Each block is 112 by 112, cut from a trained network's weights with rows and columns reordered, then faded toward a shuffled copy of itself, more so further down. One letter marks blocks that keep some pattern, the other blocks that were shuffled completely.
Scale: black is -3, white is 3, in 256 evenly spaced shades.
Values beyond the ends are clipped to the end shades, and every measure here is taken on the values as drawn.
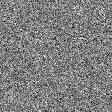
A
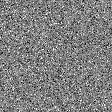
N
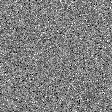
N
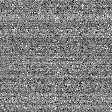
A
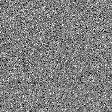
A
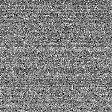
A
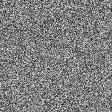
N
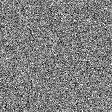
N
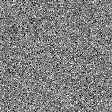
A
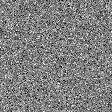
N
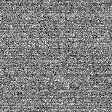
A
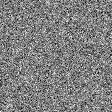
N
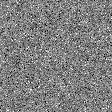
N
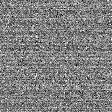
A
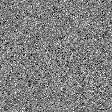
A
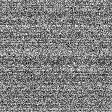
A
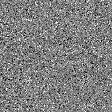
A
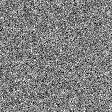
N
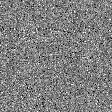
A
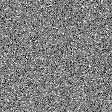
N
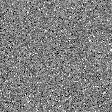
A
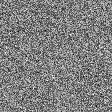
N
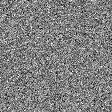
N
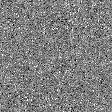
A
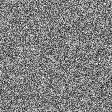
N
